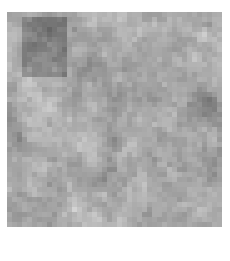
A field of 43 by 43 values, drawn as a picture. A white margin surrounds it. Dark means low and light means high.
In the top left lies a patch that is lower than the rest. There are no regular stripes. Values change most from cell to cell in the top left. Neither half mirrors the other. The top left is the ninth with the lowest average. The field is mottled with small blotches.
